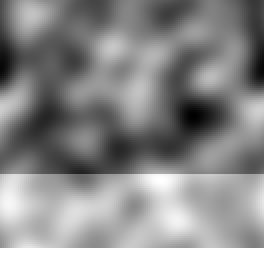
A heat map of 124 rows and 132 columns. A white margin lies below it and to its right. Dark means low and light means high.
Lone odd cells: none. Stripes: none. Average level on the scale: 50%. Seam: horizontal, 70% of the way down, the bottom part higher.
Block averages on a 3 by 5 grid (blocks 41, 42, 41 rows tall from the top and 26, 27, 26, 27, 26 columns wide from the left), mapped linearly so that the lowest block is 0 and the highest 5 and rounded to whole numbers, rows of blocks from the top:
1 1 3 2 1 | 1 1 2 0 2 | 5 4 4 5 4
